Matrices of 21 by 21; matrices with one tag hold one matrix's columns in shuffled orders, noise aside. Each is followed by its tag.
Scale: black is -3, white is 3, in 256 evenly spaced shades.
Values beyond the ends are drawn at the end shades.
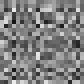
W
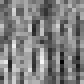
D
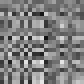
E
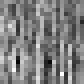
D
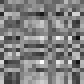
E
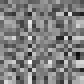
E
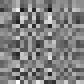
W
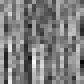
D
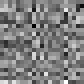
W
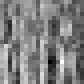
D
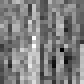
D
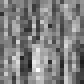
D
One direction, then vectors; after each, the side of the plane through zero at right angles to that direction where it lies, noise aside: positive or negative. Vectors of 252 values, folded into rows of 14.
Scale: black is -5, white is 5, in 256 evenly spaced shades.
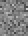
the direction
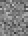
positive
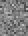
positive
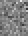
negative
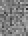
negative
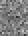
negative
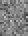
negative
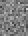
positive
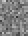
negative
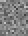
negative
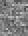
positive
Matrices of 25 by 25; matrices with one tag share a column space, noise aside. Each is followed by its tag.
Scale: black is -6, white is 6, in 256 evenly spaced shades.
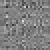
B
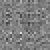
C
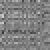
C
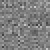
B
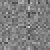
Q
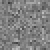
Q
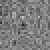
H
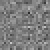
Q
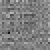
C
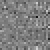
Q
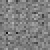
C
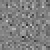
B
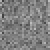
H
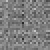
C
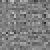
C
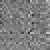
C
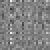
H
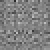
C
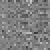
C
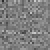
C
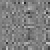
Q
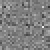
B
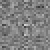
B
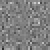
Q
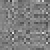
C
